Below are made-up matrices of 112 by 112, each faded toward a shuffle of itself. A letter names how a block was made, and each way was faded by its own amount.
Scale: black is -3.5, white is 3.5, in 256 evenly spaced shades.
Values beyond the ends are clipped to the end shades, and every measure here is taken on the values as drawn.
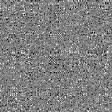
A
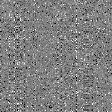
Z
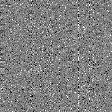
Z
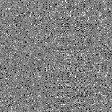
A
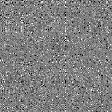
A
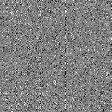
Z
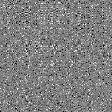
A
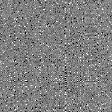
A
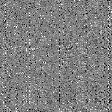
Z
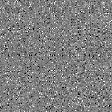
A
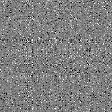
A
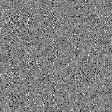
Z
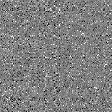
A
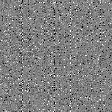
Z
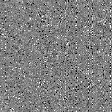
Z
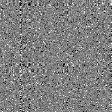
Z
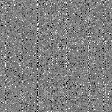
Z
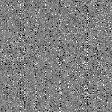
Z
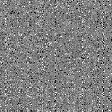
Z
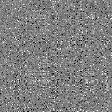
A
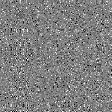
A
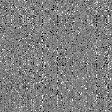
Z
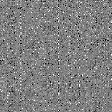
A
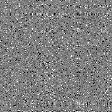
A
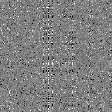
Z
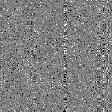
Z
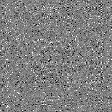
A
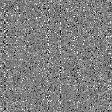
Z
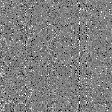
Z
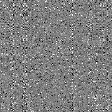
Z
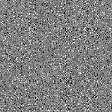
Z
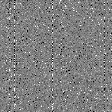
Z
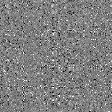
A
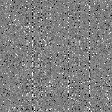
Z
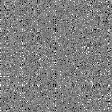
Z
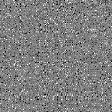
A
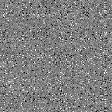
A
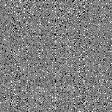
Z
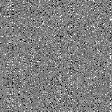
Z
